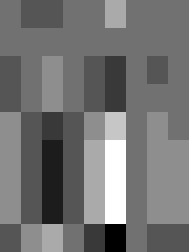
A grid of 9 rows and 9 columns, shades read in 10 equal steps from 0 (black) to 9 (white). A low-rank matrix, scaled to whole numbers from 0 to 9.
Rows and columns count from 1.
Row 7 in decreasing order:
9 6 5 5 5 4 3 3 1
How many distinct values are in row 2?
1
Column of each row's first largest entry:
6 1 3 3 6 6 6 6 3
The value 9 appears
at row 6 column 6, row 7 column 6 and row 8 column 6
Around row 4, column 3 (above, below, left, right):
5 2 4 4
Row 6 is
5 3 1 3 6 9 4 5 5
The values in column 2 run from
3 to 5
